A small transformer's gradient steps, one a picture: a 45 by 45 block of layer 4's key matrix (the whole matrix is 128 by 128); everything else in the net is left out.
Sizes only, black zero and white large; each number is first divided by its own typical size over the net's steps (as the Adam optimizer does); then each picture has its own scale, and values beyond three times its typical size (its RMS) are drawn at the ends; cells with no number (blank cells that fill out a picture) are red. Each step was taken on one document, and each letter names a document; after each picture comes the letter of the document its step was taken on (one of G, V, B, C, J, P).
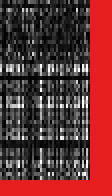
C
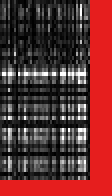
C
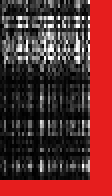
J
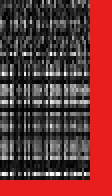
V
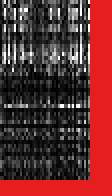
C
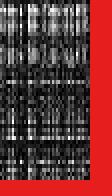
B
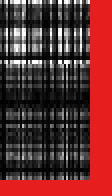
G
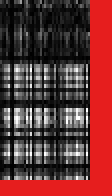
G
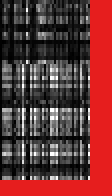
G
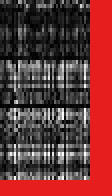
G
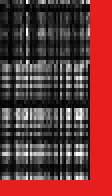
G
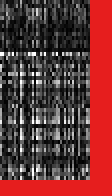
B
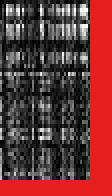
B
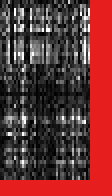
C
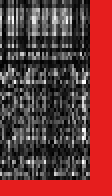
B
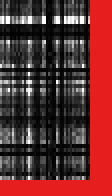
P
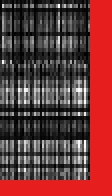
V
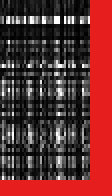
P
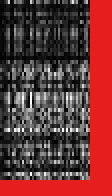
G
